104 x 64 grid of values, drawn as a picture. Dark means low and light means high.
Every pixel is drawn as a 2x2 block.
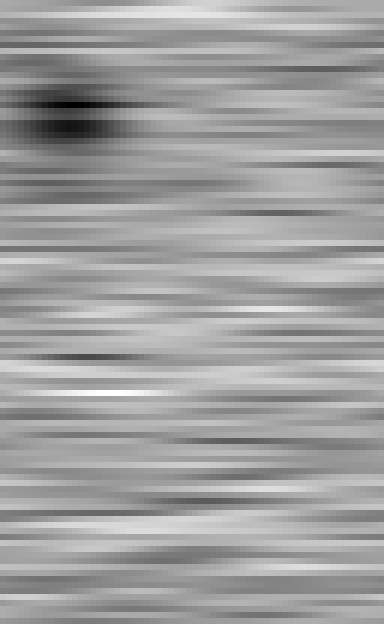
Ninth with the lowest average: top left. Dips: one, in the top left. Grain: streaks across. Average level on the scale: 60%.
